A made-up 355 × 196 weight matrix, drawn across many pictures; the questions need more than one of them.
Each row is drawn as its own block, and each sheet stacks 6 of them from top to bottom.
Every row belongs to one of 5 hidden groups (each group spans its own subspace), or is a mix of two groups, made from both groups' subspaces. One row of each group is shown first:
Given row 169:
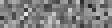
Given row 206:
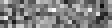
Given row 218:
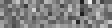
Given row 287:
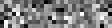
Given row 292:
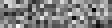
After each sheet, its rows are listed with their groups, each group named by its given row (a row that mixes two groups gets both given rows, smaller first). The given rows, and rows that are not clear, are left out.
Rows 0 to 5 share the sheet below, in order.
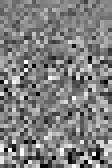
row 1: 292
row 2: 169 and 218
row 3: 287
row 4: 169
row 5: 287
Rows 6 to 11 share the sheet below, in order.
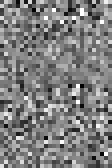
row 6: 218
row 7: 169
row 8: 206 and 287
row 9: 169
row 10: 292
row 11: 218 and 292
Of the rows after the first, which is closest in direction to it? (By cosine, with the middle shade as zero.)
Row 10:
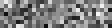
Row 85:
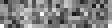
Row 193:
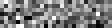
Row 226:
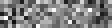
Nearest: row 193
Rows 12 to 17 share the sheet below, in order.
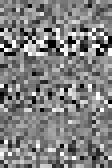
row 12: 206
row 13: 169
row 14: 218 and 287
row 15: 218
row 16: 169
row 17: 218
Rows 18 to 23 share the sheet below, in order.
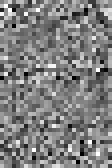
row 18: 287
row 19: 169
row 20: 206
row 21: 206
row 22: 292
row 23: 218
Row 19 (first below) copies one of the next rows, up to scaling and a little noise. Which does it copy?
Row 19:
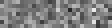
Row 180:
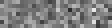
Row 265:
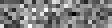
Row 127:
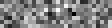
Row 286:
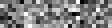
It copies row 180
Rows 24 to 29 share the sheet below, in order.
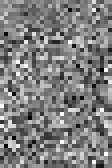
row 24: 169
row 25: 292
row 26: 292
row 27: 287
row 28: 287
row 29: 287 and 292
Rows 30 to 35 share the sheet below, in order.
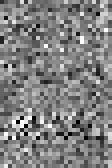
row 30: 206 and 218
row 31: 218
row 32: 287
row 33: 169
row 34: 206 and 292
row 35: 292
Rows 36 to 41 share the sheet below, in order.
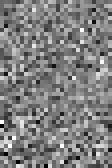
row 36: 169
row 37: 218
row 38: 206
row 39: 292
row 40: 287
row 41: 292
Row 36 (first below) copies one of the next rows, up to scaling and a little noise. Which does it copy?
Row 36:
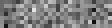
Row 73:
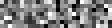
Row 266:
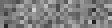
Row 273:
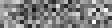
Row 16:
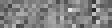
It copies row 266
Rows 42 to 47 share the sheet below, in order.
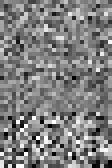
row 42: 292
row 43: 287
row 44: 206
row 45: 206
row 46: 206 and 292
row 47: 287 and 292
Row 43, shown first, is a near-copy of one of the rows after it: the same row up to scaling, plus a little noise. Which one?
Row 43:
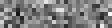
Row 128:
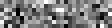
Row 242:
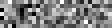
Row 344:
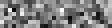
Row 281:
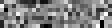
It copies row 128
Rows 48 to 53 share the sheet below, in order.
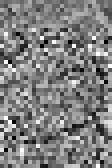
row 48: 287
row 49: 292
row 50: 287 and 292
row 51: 292
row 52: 287
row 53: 287
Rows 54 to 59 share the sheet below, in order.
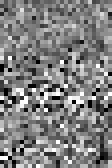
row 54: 218 and 287
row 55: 287 and 292
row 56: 218
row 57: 292
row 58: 169 and 218
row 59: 169 and 206
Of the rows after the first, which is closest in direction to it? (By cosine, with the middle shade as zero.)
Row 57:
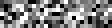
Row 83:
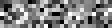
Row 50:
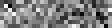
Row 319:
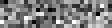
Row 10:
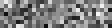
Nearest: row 83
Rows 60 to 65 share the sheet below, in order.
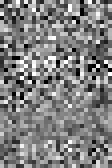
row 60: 218
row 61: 206
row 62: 169
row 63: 206
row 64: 287
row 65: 169
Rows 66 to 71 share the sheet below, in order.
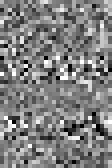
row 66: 218 and 287
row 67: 206
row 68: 169
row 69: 206 and 218
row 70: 287
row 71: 206 and 292
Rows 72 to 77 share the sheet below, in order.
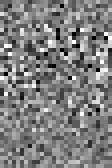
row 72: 292
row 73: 169
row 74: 206
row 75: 287
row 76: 218
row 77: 206
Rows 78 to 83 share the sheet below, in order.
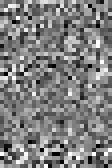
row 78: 287 and 292
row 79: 218 and 287
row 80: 206
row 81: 218
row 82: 287
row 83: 292
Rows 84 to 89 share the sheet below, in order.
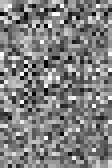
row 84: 292
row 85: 169 and 292
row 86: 169
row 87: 169
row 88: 292
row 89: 292
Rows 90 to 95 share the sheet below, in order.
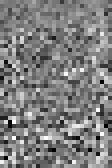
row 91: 206
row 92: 287
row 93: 287
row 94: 287
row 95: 206
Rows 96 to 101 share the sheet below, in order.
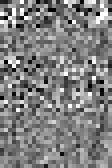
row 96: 206
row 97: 206
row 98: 287 and 292
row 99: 206 and 218
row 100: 206
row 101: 169 and 218
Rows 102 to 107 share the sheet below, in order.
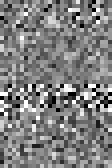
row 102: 169
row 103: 287
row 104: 206
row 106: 218
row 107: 287 and 292
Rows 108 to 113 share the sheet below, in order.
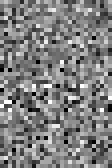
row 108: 206
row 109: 292
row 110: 218
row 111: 169 and 287
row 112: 169 and 292
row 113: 169 and 206
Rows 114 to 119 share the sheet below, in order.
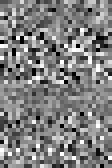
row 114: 206
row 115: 169 and 206
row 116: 206 and 218
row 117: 169
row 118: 218
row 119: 218
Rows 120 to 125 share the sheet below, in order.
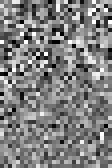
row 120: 169
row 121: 292
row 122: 206 and 218
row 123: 287
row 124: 287
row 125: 218 and 292
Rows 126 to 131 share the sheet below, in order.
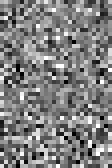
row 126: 206
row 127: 169
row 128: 287
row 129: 287
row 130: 206 and 218
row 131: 206 and 218
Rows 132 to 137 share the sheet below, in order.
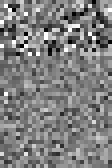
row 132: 287
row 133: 169 and 292
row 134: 218
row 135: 287
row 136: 292
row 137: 292
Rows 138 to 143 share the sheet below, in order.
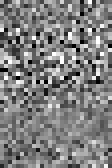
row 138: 218
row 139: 218
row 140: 292
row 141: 169
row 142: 206
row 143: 287 and 292
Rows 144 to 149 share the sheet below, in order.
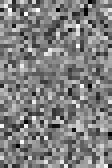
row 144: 287
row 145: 169
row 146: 287
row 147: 218
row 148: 292
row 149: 218 and 292
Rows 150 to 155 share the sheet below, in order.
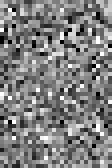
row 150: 287
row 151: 218
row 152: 169
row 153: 218
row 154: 287
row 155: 218
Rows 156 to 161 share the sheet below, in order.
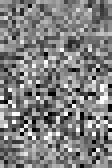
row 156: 206
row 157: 287 and 292
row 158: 169
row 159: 206 and 292
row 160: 169
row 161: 169
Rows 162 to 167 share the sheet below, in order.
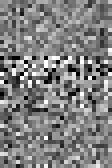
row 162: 206
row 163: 206 and 292
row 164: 169
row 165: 169 and 218
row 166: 292
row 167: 292
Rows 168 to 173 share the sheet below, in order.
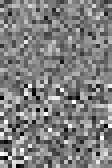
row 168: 218 and 287
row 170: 292
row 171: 218 and 292
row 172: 169 and 287
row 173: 206 and 292
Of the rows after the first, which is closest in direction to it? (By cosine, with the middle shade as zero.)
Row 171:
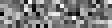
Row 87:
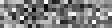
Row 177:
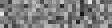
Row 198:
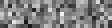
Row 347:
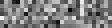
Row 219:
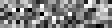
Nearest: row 347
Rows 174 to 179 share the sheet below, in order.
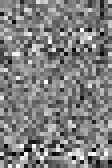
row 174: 206 and 292
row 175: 206 and 218
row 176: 292
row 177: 218
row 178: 169
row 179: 292
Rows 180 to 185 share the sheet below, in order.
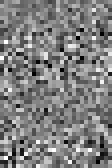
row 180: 169
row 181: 287 and 292
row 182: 169 and 218
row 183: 292
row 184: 287
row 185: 206
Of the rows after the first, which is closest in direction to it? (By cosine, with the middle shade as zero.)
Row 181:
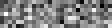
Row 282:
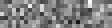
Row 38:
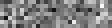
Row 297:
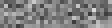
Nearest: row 297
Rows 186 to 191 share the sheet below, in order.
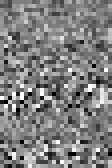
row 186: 287 and 292
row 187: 206 and 287
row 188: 292
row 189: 206
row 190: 218
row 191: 169
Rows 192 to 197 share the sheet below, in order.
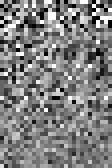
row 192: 169
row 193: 206 and 292
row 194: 206
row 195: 292
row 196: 169 and 218
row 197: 169 and 218
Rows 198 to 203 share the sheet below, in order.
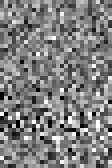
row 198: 169 and 218
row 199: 206 and 292
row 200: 169 and 292
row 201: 218
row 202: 218
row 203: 169
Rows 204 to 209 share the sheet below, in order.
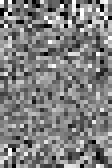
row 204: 218
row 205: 169 and 287
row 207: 218
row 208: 218 and 292
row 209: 206 and 287
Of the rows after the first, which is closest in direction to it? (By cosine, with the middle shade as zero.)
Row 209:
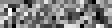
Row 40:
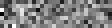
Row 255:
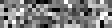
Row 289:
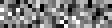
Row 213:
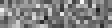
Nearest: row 289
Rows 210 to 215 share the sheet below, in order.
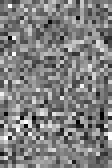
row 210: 169
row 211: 287
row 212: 169 and 218
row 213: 218
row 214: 292
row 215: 206
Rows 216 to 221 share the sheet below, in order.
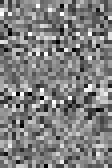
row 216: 218
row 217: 206 and 292
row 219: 206 and 292
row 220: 206
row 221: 292
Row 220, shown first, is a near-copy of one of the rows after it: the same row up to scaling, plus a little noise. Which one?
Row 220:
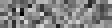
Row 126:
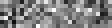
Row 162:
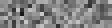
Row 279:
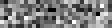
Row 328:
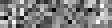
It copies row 162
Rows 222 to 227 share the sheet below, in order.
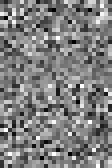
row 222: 206
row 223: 169
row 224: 206
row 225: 169
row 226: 206
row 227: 287 and 292
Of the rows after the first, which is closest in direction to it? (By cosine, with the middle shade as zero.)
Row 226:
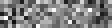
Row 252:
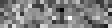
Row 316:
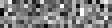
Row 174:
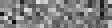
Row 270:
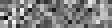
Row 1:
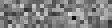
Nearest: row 174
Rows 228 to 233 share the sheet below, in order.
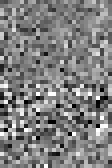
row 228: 206
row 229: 287
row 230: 218
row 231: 206
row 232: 206
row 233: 292
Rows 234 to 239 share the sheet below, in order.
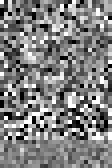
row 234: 218
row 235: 169
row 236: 287 and 292
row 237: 287
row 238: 292
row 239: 287
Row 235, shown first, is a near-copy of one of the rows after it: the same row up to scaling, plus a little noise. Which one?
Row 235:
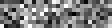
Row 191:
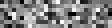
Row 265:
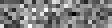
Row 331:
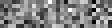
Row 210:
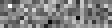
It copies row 265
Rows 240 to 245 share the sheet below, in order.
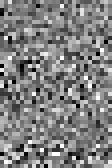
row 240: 218
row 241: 287
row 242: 287
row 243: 218
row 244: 218
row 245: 292
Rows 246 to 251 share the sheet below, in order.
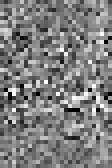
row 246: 206
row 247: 292
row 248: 292
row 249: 287
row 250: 287
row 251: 206
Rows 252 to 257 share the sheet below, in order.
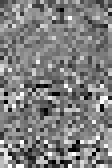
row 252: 287 and 292
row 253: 206
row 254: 218
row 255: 206 and 287
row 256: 287 and 292
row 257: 169
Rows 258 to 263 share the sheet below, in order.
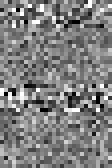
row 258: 206
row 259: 292
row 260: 169
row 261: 287
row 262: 169
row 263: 206 and 218
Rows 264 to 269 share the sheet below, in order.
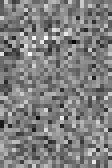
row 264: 169
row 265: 169
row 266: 169
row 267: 292
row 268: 218
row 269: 169
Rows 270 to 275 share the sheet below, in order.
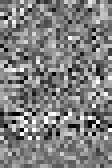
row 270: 206
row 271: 169
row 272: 287 and 292
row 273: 169
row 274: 169
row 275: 218
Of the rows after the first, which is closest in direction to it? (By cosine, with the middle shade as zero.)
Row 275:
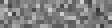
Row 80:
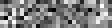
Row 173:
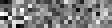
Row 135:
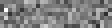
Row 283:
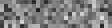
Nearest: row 283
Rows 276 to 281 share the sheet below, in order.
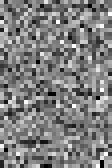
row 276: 169 and 206
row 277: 218
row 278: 218
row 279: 206
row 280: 287 and 292
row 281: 287
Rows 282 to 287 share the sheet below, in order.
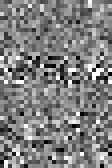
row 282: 206 and 218
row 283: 287
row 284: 169 and 218
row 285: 169
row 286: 169
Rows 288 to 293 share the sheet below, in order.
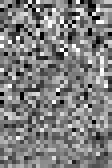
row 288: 169 and 218
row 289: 206 and 218
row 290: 206 and 292
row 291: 287
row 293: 206
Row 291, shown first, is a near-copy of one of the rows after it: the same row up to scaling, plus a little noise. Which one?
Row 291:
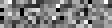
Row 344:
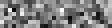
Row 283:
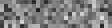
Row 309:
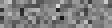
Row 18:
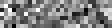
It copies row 309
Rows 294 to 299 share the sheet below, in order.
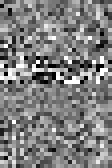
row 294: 218 and 287
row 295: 206
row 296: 206 and 287
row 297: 292
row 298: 206 and 287
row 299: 206
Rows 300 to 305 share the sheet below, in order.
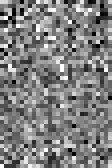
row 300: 206
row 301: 206 and 218
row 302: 169 and 287
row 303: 169
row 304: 169
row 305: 169
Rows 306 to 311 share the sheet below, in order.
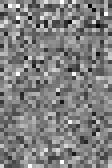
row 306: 292
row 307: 287 and 292
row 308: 218 and 292
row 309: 287
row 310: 169
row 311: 169
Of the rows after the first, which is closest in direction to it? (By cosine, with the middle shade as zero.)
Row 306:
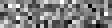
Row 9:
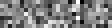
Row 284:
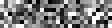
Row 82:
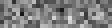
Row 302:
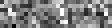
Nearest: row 284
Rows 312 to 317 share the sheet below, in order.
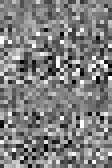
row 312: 169
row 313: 218
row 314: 169
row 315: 206
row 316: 218
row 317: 169
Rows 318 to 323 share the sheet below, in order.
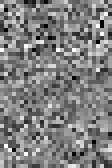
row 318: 287
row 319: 206
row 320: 206
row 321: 169
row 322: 292
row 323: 287
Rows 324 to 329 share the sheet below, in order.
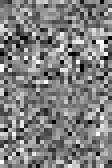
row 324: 218 and 292
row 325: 287 and 292
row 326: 218
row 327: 287
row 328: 206
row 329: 206 and 287
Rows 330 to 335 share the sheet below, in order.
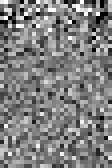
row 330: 206
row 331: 169
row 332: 206 and 287
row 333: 218
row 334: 218 and 292
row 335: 218
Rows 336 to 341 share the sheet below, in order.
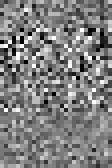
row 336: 292
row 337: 206
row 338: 218
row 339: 218
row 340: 206
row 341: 292
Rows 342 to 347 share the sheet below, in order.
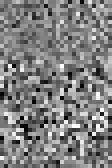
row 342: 169 and 218
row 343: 169
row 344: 287
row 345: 218
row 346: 169 and 292
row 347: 169 and 218
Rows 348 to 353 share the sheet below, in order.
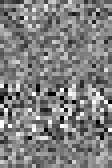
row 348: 169
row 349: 292
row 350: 292
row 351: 218
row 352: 218
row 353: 206
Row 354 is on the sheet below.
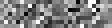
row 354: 169 and 206
